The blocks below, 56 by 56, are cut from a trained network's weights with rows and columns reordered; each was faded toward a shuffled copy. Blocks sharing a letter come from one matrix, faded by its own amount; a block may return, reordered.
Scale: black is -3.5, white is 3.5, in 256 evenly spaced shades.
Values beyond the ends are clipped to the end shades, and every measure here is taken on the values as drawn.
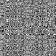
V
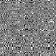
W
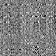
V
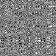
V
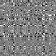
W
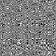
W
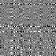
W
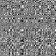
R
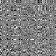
R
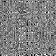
V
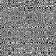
R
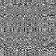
R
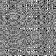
V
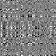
W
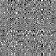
W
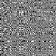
R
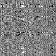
V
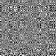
R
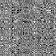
V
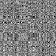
V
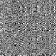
V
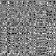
R
